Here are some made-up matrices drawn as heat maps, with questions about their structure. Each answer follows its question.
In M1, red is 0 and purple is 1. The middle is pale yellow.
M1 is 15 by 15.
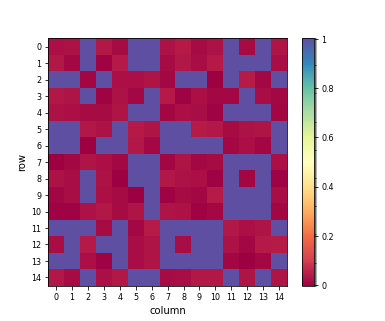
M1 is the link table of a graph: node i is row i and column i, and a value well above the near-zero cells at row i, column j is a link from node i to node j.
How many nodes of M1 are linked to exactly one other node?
0
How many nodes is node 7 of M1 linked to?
5
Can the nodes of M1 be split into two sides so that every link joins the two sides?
no
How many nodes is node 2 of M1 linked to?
7
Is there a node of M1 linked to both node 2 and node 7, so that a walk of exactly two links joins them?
yes
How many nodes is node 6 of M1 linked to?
9
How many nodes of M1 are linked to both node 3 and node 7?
2
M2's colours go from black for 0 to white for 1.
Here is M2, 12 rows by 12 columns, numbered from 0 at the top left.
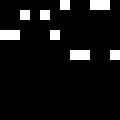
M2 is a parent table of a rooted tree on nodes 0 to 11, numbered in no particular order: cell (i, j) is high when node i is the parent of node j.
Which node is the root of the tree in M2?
3
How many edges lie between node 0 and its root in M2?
1
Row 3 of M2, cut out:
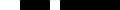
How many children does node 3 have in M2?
3
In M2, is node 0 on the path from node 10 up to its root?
yes
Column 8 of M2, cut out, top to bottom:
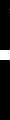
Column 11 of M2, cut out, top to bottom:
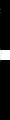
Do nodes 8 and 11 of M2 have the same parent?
yes
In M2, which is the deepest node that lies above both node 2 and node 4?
1
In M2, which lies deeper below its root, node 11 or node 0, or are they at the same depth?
node 11
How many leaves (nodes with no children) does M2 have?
8
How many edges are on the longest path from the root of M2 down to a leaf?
2
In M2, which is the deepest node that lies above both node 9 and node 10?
0
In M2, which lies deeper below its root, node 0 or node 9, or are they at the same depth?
node 9
